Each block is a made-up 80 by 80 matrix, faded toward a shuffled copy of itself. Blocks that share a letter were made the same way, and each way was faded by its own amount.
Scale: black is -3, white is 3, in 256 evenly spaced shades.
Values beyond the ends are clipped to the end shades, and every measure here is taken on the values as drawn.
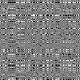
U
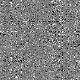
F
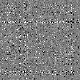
F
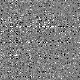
F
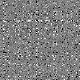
F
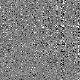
F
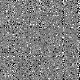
F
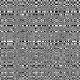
U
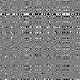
U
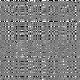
U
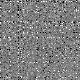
F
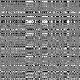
U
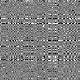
U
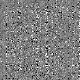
F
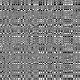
U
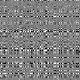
U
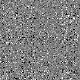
F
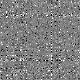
F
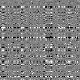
U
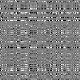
U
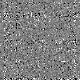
F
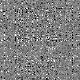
F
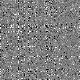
F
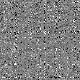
F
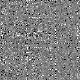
F
